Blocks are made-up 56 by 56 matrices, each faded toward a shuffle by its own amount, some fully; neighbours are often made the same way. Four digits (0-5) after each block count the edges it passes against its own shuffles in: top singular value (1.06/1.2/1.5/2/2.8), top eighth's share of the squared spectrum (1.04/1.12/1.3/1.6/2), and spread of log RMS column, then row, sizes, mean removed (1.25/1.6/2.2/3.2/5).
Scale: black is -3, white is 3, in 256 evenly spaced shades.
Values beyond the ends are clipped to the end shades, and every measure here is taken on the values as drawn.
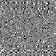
4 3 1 2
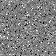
2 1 0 0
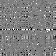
4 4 1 2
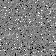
1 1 0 0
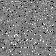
2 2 0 1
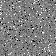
0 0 0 0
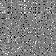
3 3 1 1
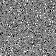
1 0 0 0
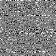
3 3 0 3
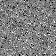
0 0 0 0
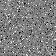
0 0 0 0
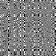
4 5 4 2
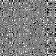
4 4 3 2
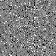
3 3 1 1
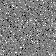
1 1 0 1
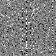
2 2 2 0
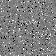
0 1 0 0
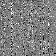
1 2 2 0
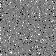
1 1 1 0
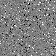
0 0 0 0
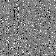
1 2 2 0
